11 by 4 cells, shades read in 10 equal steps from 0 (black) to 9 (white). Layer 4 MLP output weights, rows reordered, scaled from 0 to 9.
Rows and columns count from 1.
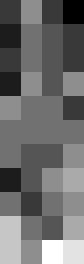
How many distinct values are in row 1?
3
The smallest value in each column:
1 2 2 0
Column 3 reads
2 3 3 3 4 4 3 5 4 3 9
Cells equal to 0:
1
